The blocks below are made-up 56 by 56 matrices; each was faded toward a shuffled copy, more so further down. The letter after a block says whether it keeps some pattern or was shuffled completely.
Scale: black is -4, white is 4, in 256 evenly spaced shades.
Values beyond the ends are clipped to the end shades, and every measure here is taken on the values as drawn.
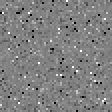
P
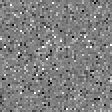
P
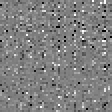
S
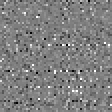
S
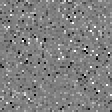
P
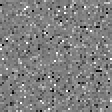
P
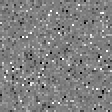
P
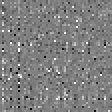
S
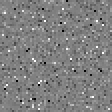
P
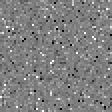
P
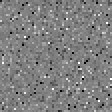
P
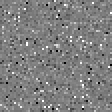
P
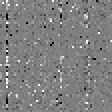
S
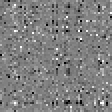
S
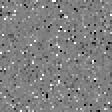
P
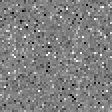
P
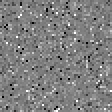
P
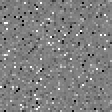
P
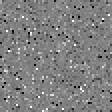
P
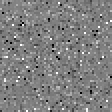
P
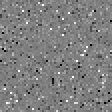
P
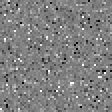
P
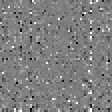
S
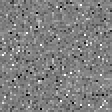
P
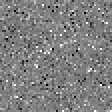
P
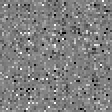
S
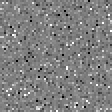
P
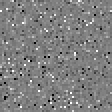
P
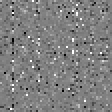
S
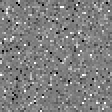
P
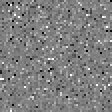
P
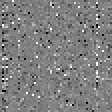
S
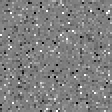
P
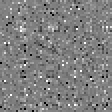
S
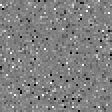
P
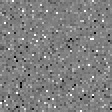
P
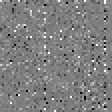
S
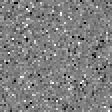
P
